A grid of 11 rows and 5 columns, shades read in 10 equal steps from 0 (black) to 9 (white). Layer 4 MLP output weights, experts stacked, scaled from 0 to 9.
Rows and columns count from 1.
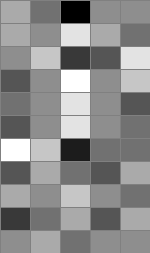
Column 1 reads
6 6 5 3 4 3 9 3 6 2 5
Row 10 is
2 4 6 3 6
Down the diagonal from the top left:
6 5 2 5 3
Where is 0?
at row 1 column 3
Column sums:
52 59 57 49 56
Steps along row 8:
up down down up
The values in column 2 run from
4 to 7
